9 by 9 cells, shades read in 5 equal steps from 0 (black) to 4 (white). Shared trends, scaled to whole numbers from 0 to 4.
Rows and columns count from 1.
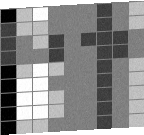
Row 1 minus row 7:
0 -1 0 -1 0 0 0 0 0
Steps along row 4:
up same down up same down same up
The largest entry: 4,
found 8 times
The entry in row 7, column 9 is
3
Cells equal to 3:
17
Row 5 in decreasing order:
4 3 3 3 2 2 2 1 0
